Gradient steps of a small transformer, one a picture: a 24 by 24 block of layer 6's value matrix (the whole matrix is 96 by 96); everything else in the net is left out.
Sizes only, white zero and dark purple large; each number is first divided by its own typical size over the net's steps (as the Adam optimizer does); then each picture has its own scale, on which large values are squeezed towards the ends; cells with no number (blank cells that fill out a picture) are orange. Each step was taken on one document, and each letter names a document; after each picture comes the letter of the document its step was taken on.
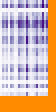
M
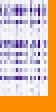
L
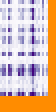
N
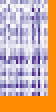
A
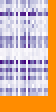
M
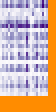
M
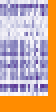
A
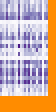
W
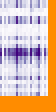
L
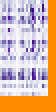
N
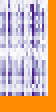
N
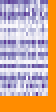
A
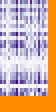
L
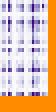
N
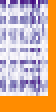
A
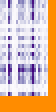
N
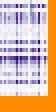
L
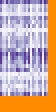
A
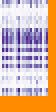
W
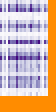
L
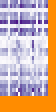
A
